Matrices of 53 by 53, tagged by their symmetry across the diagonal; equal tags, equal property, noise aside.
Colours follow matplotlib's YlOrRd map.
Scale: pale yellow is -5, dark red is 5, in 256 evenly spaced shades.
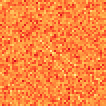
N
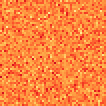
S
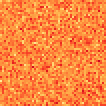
S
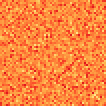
N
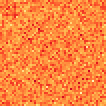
N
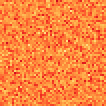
S
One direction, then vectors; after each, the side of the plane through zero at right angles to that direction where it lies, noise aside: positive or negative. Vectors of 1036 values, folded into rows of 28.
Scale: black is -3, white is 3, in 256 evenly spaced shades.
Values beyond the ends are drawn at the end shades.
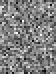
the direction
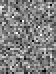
positive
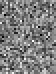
negative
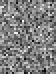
positive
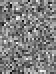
negative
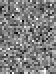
negative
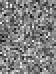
negative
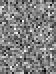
positive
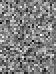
positive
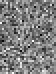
negative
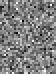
negative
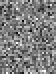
negative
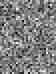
negative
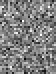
positive
